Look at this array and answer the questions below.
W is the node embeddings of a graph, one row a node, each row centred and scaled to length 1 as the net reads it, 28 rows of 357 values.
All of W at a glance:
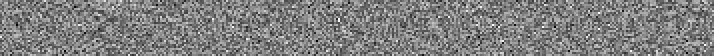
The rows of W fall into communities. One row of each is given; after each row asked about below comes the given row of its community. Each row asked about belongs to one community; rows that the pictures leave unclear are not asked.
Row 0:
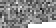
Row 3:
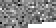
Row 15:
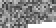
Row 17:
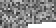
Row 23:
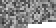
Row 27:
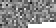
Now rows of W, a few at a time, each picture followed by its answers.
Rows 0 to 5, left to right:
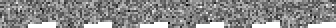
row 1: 0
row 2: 23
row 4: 0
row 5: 17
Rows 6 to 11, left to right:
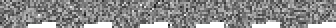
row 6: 23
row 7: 23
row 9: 27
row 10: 27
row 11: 23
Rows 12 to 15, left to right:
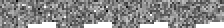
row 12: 27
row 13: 15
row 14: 23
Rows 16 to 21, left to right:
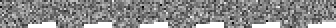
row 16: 0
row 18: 15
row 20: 3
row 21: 27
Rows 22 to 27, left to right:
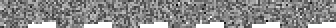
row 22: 0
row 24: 27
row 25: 17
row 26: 3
